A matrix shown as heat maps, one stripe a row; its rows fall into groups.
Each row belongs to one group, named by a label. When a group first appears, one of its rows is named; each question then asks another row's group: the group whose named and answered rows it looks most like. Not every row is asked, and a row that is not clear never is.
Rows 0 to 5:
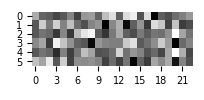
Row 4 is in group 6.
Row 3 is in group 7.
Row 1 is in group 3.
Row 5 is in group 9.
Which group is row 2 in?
6
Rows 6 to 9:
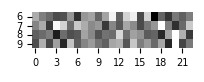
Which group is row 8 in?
6
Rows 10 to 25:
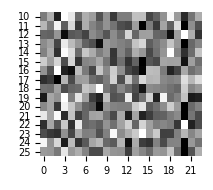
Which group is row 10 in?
7
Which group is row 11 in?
9
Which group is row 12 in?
6
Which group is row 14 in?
7
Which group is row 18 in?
6
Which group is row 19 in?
3
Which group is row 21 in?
9
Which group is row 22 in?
3
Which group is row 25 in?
7
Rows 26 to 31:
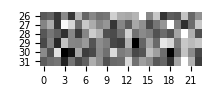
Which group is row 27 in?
7
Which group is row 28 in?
6
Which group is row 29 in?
3
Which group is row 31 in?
6
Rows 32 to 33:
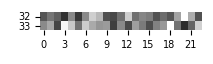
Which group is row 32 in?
6
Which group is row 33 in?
7
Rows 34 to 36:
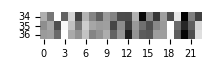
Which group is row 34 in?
9
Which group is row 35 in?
7
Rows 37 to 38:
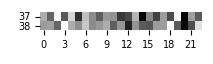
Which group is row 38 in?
7
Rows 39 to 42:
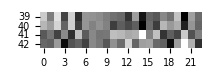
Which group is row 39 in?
9
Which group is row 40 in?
9
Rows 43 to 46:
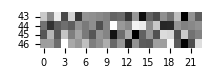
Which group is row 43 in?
9
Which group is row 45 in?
3
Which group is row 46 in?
7
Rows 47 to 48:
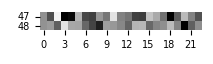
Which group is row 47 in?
6
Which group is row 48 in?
7
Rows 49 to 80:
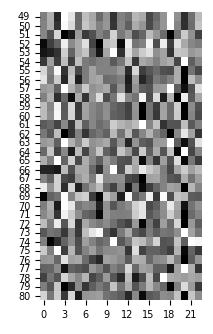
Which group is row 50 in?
7
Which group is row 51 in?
6
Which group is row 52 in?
3
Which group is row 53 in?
3
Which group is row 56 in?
9
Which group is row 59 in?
9
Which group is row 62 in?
6
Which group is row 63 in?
7
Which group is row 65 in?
9
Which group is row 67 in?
6
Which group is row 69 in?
3
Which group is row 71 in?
7
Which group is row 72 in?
9
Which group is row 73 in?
6
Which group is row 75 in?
9
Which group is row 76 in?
7
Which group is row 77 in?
6
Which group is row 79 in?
6
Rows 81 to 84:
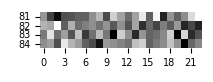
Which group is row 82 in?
9
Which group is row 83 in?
3
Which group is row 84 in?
7
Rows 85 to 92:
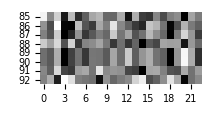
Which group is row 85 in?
9
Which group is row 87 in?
6
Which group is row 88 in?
9
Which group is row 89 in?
6
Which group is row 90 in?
6
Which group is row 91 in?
6
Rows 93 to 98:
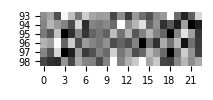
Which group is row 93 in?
7
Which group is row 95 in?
6
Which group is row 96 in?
9
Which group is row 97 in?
6
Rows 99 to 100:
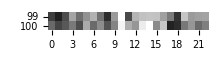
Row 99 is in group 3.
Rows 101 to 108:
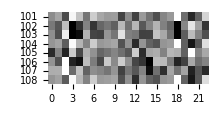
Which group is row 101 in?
7
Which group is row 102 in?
6
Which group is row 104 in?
7
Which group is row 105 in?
3
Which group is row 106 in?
6
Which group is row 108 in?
7
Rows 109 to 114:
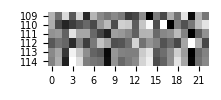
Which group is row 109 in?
9
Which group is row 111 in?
7
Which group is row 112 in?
6
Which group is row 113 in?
7
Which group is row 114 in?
7
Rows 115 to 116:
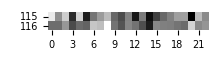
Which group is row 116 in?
6
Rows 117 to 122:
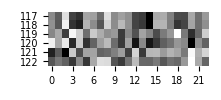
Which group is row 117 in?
6
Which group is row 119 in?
7
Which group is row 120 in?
9
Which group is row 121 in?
3
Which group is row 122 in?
6
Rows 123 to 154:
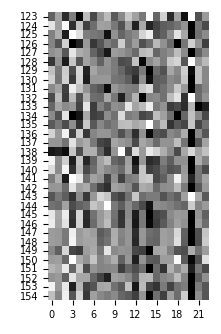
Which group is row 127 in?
7
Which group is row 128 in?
3
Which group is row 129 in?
9
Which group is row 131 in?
7
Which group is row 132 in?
3
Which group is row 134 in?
6
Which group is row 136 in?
9
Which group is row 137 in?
7
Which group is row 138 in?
3
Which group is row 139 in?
9
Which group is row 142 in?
7
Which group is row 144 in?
6
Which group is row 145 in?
9
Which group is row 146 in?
9
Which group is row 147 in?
7
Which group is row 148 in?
7
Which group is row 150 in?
7
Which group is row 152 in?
7
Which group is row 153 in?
9
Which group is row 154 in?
9
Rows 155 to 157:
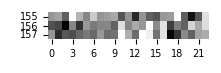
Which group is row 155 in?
7
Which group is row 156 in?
3
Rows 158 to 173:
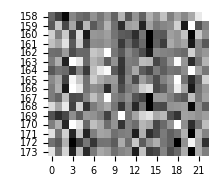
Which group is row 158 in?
3
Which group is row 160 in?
9
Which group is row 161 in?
9
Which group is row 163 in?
7
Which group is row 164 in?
6
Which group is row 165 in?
7
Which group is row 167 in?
6
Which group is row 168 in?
9
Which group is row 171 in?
9
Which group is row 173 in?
9
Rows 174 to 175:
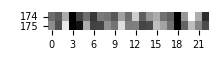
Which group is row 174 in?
6
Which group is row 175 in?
6
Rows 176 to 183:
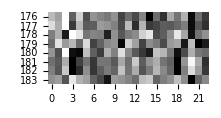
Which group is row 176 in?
9
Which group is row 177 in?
9
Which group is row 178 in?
7
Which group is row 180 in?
6
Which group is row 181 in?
6
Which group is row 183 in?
7
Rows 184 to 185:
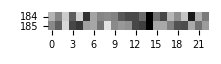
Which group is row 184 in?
9
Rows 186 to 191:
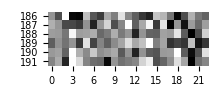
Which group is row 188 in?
7
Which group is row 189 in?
3
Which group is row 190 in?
7
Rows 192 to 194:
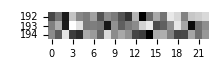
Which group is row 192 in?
3
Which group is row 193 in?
7
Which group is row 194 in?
6
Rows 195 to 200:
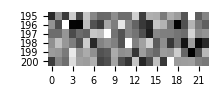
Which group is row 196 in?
6
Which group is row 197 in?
6
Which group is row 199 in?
7
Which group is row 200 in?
3
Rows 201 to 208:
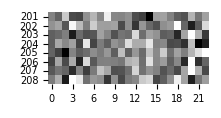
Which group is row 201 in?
6
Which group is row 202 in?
7
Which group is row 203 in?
6
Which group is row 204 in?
3
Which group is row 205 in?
3
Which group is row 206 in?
3
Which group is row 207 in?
6
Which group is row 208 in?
7
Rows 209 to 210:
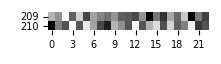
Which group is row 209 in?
9
